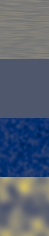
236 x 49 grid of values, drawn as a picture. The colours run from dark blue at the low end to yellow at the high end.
The table splits into 4 rows of 1 panel. Panel 1,1: middling, streaked across, faint in contrast. Panel 2,1: low, flat. Panel 3,1: very low, blotchy, faint in contrast. Panel 4,1: middling, smooth, strong in contrast.
